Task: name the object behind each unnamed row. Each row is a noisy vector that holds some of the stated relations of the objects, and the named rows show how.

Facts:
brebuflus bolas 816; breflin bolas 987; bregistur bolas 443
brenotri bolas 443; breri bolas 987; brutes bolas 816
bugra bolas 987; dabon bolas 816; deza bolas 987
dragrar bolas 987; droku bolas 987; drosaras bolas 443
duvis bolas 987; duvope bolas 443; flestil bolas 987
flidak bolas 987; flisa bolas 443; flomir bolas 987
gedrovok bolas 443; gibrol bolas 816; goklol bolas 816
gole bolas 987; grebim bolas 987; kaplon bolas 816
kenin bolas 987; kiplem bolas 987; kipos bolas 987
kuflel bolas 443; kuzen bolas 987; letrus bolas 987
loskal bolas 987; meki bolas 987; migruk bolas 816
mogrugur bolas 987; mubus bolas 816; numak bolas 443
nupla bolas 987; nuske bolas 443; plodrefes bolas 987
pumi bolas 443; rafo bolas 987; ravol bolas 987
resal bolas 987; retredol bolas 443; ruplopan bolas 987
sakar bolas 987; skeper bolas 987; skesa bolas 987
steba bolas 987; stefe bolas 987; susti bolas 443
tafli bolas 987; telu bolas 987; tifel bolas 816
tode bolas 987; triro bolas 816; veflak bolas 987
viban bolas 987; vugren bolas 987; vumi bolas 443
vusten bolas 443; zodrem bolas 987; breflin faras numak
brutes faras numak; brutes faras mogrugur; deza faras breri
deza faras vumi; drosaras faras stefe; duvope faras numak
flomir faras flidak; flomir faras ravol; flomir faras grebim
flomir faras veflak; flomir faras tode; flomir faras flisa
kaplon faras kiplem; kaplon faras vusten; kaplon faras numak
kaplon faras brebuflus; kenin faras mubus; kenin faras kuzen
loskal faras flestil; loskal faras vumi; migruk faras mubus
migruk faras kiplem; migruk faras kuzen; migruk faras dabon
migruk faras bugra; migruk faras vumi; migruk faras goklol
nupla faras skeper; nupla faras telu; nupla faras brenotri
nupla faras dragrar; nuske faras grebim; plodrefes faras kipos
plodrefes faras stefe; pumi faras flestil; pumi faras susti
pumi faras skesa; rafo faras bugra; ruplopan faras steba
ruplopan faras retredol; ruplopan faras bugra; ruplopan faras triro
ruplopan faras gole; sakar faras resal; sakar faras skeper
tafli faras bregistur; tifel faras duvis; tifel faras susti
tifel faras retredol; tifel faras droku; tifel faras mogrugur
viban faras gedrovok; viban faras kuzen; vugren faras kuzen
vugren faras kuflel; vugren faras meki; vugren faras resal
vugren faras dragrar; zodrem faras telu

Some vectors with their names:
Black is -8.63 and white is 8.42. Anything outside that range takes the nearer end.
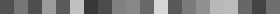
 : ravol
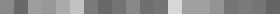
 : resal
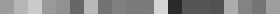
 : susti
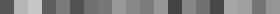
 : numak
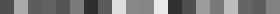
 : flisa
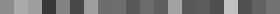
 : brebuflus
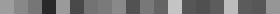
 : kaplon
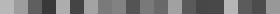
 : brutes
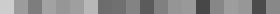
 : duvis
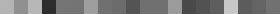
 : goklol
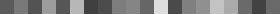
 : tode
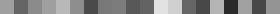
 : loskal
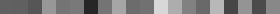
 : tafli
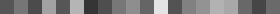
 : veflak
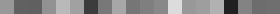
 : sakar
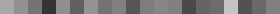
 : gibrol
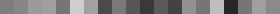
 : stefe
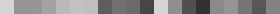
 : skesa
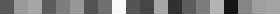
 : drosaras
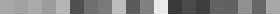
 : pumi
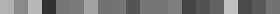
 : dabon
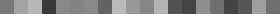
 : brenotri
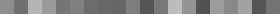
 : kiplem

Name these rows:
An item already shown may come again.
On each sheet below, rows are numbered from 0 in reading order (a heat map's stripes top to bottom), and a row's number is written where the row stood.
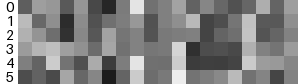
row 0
duvope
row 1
migruk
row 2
gibrol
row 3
susti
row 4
gedrovok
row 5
flomir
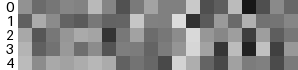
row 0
telu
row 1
bregistur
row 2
vugren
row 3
rafo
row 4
flestil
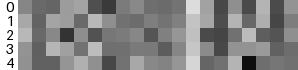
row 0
breflin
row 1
bugra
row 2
migruk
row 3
kuzen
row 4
nupla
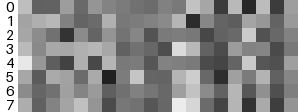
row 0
ruplopan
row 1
retredol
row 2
gibrol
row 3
flestil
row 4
tifel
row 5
viban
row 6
letrus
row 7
loskal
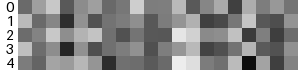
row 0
kuflel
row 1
migruk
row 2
breri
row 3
migruk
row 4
deza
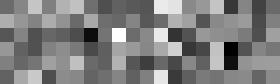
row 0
breri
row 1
mogrugur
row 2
nuske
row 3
zodrem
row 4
plodrefes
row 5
vumi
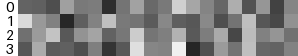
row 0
tafli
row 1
triro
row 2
kuflel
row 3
flisa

